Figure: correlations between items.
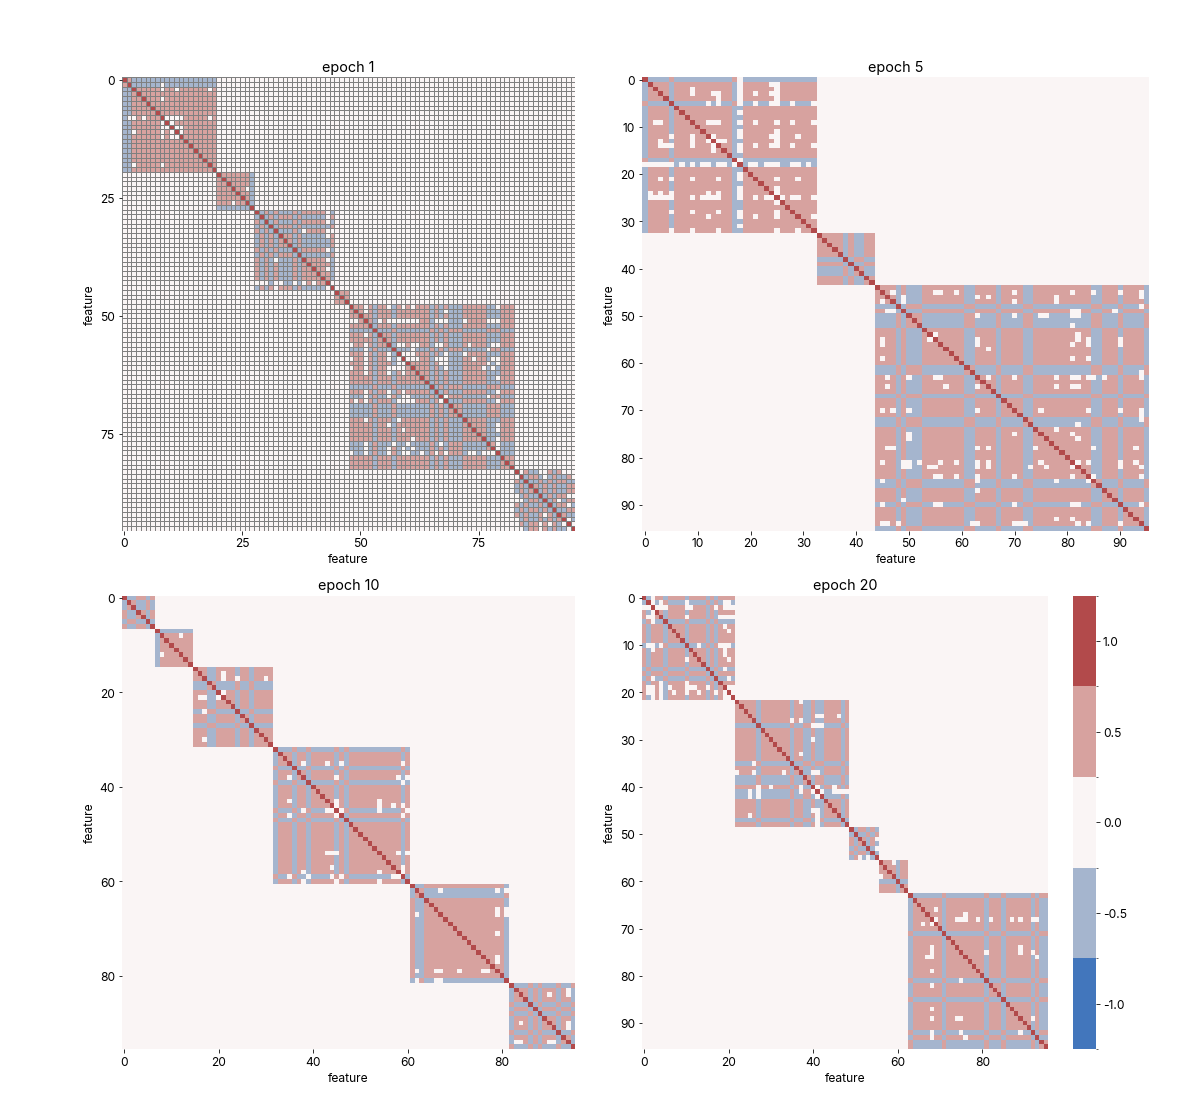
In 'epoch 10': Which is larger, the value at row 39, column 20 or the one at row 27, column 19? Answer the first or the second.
the second
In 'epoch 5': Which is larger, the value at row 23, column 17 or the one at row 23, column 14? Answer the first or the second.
the second
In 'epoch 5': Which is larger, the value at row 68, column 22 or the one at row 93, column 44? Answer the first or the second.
the second
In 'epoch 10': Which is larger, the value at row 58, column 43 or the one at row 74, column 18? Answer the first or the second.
the first
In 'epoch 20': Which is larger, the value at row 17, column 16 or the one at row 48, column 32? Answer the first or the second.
the second
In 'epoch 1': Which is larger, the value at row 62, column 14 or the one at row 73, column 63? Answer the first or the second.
the second
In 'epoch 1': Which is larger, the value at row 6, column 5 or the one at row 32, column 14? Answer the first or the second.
the first
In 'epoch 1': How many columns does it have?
96
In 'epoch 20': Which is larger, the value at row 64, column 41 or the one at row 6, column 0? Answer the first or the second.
the second
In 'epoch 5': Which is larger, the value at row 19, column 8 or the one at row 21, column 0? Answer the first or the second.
the first
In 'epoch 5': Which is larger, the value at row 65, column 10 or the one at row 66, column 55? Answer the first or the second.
the second
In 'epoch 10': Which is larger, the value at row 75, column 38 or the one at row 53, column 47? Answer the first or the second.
the first
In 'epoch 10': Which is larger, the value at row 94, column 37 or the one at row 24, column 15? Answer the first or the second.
the first
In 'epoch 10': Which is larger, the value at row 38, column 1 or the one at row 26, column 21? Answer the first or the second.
the second
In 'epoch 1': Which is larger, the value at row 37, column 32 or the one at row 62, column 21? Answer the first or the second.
the second
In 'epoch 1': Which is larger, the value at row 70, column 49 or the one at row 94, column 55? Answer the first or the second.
the second
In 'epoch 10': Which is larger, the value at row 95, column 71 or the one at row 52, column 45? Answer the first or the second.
the first
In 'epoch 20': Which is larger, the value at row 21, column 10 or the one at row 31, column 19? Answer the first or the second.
the second
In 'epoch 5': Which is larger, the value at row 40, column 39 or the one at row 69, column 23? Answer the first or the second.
the second
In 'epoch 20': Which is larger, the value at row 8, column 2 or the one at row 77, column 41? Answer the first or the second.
the first
